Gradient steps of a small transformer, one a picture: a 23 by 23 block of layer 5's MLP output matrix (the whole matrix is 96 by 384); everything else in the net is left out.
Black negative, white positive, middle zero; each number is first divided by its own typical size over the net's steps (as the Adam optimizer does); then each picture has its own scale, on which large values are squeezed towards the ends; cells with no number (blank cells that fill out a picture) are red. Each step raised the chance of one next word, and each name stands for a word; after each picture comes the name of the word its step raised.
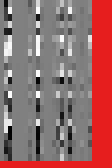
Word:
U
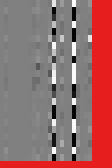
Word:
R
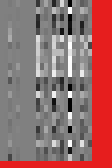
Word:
U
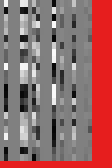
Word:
U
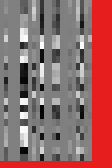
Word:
R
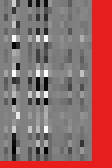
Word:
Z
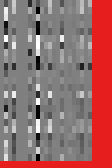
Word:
R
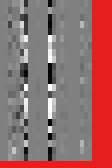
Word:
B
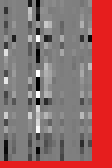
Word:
Z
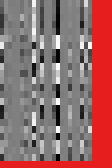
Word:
R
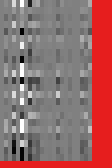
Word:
Z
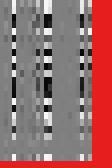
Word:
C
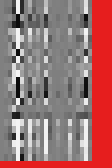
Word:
C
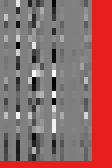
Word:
Z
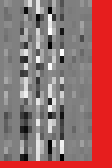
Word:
C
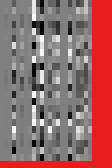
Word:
R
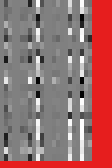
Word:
C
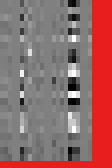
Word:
Z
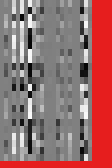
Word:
B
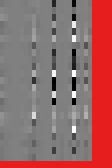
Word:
Z
